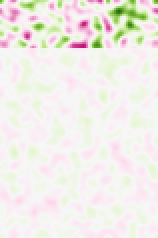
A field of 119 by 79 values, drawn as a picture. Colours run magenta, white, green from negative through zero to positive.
Lone odd cells: none. Average level on the scale: 50%. Slope: none. Seam: horizontal, 20% of the way down, the bottom part calmer. Histogram: heavy tails on both sides. Ninth with the highest average: top right.
